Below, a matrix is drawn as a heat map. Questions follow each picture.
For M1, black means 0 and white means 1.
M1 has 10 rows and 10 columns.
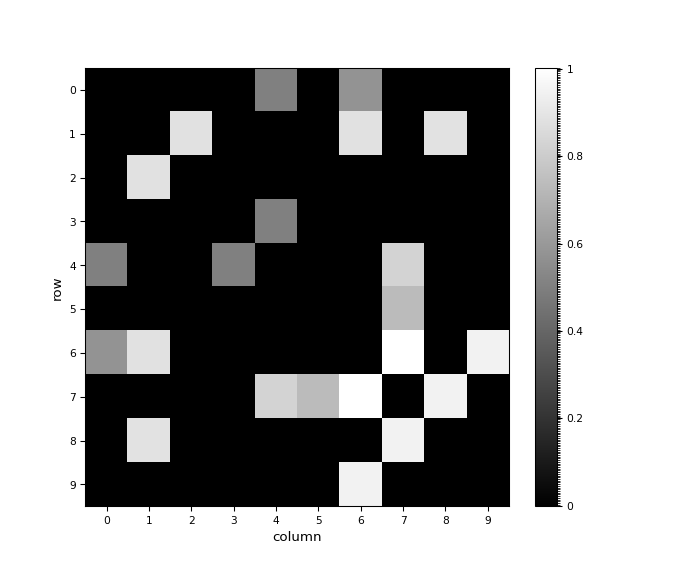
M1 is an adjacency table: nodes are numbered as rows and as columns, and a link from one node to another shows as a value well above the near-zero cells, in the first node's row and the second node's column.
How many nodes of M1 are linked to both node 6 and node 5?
1
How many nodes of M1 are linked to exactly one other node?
4
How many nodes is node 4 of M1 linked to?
3
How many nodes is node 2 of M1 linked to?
1
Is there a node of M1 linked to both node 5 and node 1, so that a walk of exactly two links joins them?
no
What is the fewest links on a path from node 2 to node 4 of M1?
4
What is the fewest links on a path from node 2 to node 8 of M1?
2
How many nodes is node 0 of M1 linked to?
2
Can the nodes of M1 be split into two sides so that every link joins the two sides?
yes
